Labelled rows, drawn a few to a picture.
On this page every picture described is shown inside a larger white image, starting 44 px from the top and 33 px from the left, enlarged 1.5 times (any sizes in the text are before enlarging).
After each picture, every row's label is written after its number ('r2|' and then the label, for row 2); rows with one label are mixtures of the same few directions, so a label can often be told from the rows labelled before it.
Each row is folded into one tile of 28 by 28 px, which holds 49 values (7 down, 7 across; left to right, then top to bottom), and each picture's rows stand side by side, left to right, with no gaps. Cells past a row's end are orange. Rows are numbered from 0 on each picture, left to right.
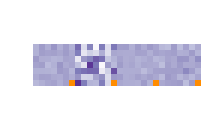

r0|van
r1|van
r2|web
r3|web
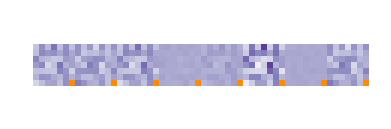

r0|van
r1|van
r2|van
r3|web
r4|van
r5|van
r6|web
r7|van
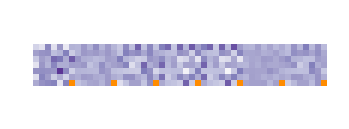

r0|web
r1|van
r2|van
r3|web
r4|web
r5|web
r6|van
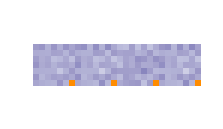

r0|web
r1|web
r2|web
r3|web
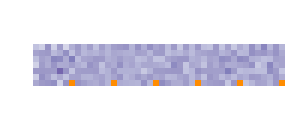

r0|web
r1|van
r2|web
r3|van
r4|web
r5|van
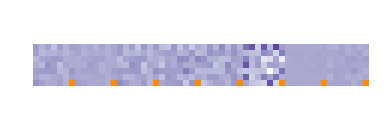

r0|van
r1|van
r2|van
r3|web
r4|van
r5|web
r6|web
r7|web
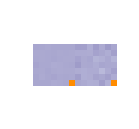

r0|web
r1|web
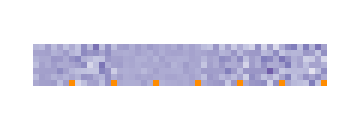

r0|web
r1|van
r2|web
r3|van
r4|web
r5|web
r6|web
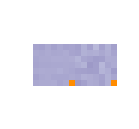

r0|web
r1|van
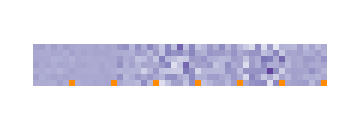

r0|web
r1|van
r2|web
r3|van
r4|van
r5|web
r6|web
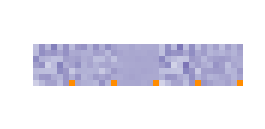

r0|van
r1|web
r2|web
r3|van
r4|van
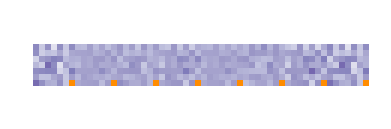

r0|van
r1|web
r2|van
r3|web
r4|web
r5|van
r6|web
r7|van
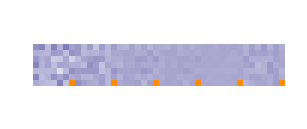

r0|web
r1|van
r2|web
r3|web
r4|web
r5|van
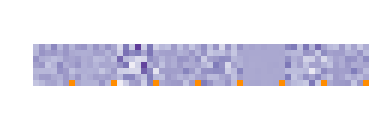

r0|van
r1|web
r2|van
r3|web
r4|van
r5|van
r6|web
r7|web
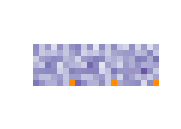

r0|van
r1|van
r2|web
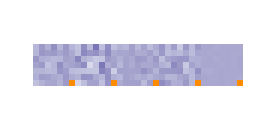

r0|van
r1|van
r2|web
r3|van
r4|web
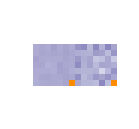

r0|van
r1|web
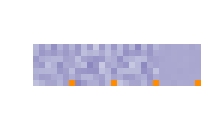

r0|van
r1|van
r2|van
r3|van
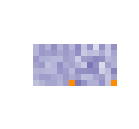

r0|van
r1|van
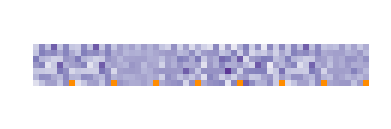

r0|van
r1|van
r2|van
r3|web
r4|web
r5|van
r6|van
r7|web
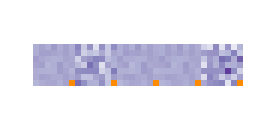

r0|van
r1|van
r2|van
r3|van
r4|web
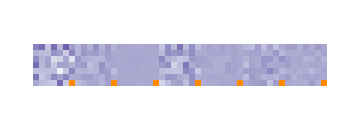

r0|web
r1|van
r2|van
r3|van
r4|van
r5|web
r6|web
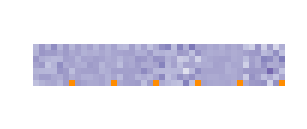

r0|van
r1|van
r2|web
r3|web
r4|van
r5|web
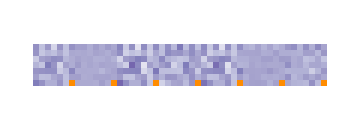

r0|van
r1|web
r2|van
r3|van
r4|van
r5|web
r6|web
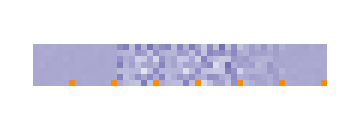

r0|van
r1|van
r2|web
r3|web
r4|van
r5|van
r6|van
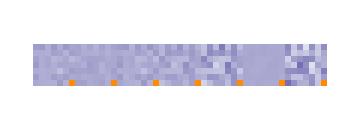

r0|web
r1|van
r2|web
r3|van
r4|van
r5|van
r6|van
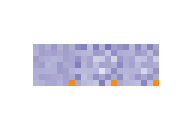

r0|van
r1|web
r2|web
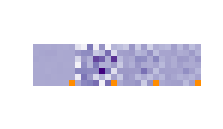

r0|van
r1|web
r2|web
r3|web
